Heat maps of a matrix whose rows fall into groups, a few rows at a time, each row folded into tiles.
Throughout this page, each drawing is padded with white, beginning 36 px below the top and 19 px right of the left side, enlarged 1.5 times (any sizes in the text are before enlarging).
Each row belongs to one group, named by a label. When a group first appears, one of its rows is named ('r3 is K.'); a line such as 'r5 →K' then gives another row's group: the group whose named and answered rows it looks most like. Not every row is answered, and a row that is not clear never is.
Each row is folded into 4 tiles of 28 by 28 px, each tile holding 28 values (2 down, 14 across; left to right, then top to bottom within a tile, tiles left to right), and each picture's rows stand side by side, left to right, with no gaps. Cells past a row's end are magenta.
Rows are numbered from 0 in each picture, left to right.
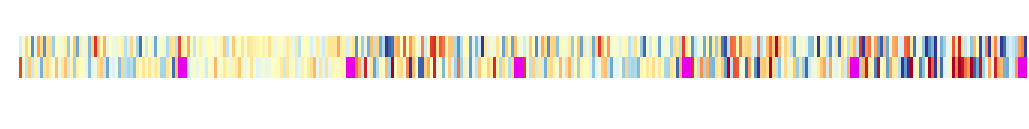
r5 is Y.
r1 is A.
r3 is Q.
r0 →Q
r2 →Q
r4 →Q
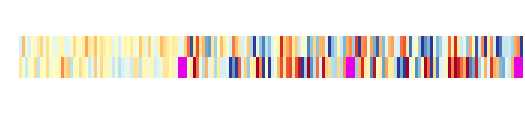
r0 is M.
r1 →Y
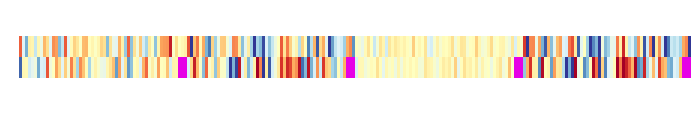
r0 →A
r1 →Y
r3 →Y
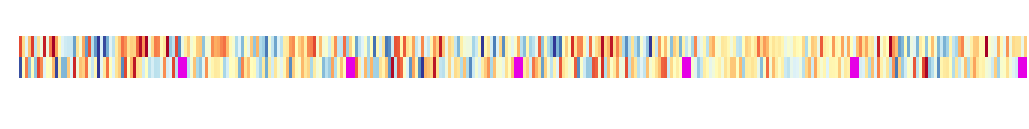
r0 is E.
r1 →E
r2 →Q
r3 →Q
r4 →M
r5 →E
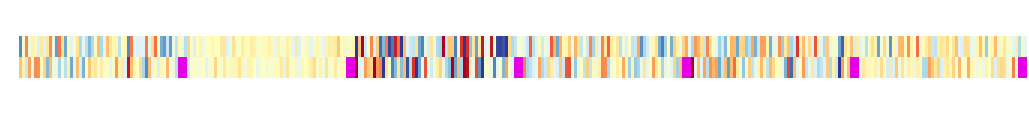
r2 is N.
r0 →N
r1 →A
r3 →Q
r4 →N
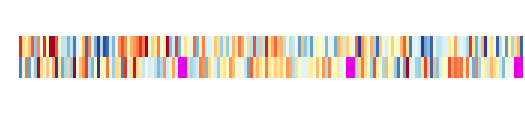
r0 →E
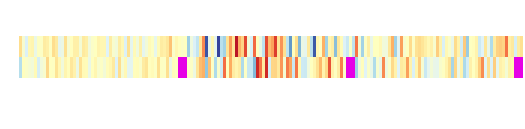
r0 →A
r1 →Q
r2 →A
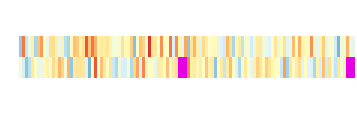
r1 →N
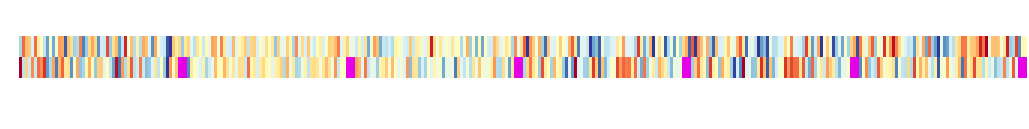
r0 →N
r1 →A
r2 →Q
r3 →Y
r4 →Y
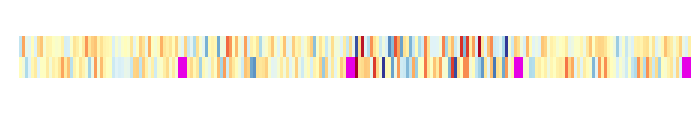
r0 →M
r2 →N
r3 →M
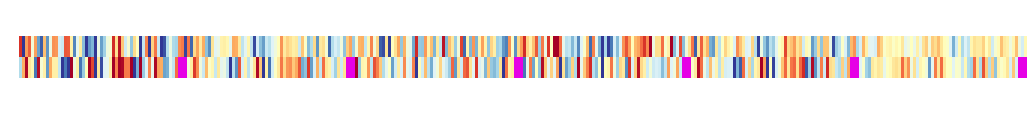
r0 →Y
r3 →E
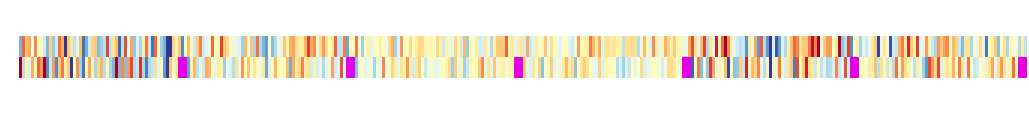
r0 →N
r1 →E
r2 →A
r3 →M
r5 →Q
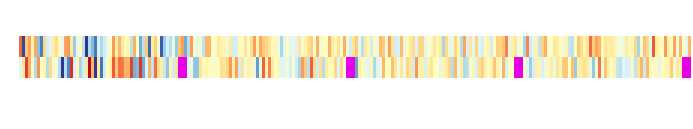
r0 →Y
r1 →M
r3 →M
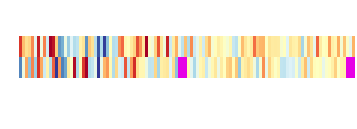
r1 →M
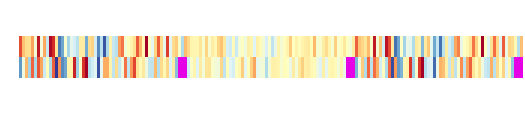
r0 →E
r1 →E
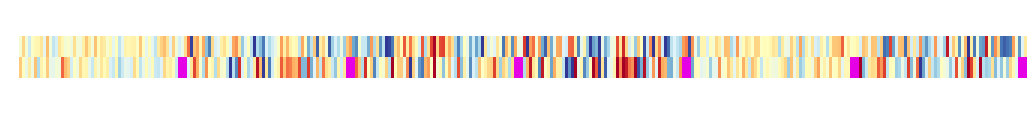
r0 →M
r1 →Y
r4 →A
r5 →N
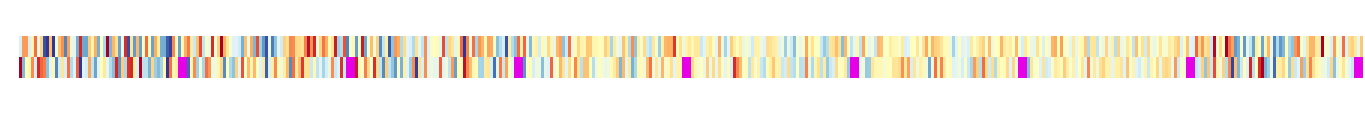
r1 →E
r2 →N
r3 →A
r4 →M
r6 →A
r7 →E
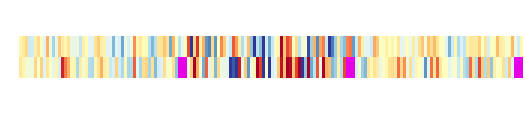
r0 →M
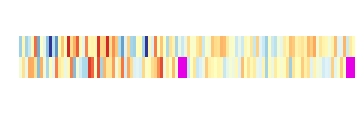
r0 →Q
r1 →E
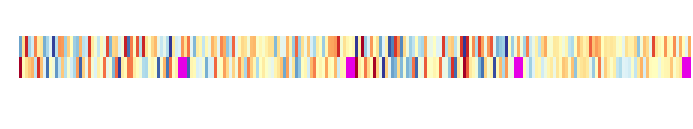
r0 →N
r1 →A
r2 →N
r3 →M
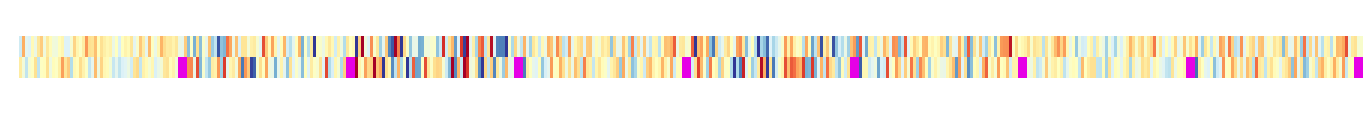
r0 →M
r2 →N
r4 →Y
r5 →A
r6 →E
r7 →A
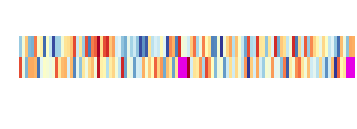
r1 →N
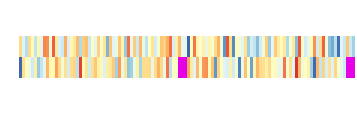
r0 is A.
